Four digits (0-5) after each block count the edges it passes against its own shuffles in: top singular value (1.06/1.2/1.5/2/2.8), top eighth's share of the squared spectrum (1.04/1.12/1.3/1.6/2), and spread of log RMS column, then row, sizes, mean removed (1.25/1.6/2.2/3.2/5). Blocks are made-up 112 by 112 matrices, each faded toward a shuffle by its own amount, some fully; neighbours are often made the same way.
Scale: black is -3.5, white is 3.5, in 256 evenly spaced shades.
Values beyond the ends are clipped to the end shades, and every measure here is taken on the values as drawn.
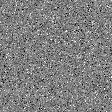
1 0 0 0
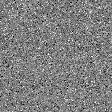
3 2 0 0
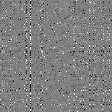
4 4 3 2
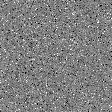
0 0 0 0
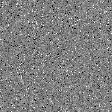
1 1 2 0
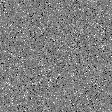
0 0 1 0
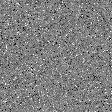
0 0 0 0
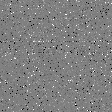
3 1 0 0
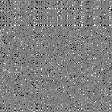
5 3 2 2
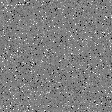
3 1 0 0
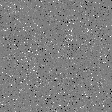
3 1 0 0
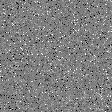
2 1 0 0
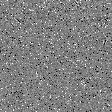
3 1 0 0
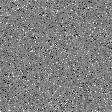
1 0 0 0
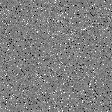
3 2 0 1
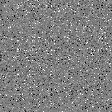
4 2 1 1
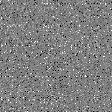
4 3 1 2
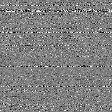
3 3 0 4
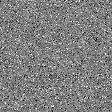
0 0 0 2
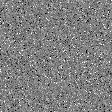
0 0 0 0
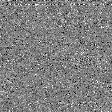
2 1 0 2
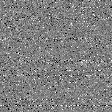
2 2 0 3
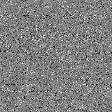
1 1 0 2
